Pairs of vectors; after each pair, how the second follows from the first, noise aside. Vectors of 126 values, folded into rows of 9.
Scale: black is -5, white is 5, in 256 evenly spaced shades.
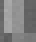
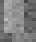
copied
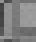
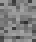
shuffled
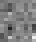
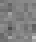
shrunk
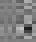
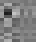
reversed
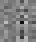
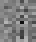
copied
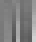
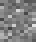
shuffled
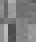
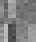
copied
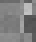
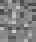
shuffled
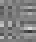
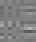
shrunk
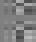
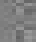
shrunk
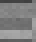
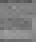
shrunk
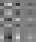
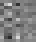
copied
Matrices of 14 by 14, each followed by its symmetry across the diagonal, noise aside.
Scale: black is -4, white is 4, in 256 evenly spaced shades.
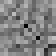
symmetric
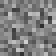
antisymmetric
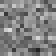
neither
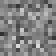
neither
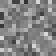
symmetric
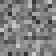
neither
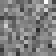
neither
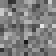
antisymmetric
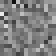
antisymmetric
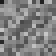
symmetric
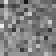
antisymmetric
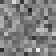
neither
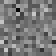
neither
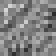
symmetric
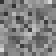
symmetric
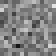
neither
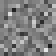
antisymmetric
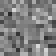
antisymmetric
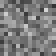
neither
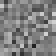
antisymmetric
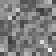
symmetric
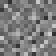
symmetric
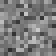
neither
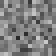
neither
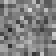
antisymmetric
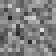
antisymmetric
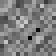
symmetric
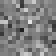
antisymmetric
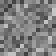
symmetric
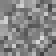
symmetric
